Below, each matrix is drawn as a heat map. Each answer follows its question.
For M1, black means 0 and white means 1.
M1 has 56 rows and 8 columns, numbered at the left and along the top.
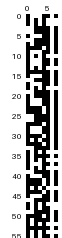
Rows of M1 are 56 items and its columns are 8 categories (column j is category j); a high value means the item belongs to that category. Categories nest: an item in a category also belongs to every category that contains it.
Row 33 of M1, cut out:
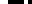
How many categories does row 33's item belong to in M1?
3
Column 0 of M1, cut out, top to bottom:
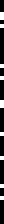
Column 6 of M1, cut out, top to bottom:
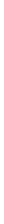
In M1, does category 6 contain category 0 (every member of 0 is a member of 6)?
yes
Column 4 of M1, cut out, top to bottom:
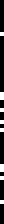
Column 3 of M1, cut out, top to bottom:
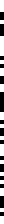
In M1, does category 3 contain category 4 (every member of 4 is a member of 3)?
no
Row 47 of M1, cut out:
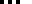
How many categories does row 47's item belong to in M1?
5
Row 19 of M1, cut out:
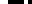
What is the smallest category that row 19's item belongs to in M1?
0
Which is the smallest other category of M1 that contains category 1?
6
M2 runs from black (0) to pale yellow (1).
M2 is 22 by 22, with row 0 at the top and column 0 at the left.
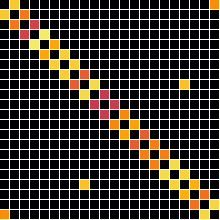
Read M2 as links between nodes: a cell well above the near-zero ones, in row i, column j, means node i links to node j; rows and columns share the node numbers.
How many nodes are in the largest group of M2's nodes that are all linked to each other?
2
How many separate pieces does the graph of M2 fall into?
1
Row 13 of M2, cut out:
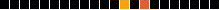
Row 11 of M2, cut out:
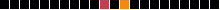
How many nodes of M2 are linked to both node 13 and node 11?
1
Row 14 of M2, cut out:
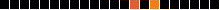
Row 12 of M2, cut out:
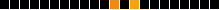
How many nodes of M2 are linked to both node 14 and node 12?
1
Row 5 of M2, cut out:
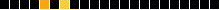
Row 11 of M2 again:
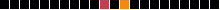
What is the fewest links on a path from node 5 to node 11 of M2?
6
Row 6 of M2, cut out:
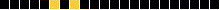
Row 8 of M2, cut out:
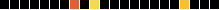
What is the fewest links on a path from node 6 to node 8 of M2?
2
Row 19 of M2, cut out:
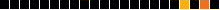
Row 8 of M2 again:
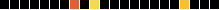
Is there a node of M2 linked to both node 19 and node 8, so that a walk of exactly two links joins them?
yes
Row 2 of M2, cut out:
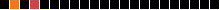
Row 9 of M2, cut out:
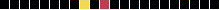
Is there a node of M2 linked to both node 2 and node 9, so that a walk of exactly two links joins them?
no
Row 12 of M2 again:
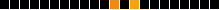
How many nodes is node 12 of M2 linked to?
2
